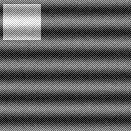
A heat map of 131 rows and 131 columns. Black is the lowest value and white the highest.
Odd patch: higher, in the top left. Ninth with the highest average: top left. Stripes: horizontal, repeating 6 times.
